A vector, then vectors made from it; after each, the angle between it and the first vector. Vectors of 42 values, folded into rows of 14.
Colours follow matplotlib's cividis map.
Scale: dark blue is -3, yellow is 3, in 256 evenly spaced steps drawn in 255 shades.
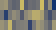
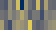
partly opposed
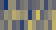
orthogonal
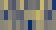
nearly parallel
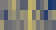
orthogonal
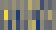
partly opposed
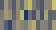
partly opposed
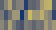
partly aligned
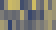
partly opposed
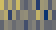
orthogonal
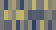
partly opposed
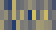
orthogonal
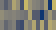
partly opposed
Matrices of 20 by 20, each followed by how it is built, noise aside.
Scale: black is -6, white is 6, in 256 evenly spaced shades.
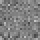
low rank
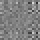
low rank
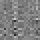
low rank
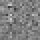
low rank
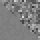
upper triangular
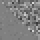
upper triangular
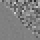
upper triangular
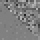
upper triangular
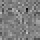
low rank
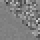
upper triangular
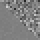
upper triangular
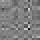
low rank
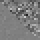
upper triangular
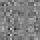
low rank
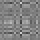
low rank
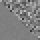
upper triangular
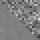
upper triangular
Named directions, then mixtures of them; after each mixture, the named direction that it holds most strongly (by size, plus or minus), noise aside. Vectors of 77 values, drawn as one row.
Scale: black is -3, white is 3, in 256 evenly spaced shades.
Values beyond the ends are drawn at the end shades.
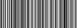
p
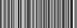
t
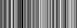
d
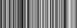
d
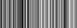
d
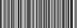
t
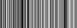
p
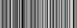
t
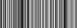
p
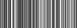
d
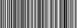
p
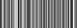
t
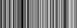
d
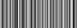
t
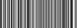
t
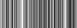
d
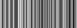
d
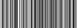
t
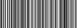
p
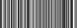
t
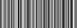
t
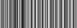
t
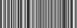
t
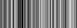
d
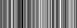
d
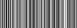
p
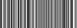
t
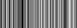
d
